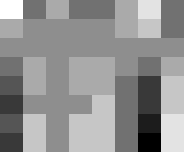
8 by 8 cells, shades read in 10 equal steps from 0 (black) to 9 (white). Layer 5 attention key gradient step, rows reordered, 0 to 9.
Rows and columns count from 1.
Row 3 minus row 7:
2 -2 0 -2 -2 1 4 -3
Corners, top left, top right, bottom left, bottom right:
9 4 2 8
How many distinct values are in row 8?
6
